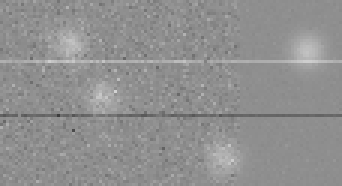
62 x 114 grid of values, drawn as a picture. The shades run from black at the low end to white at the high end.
Seam: vertical, 70% of the way across, the right part calmer. Histogram: heavy tails on both sides. Slope: none. Odd lines: rows 21 and 39. Bumps: four.
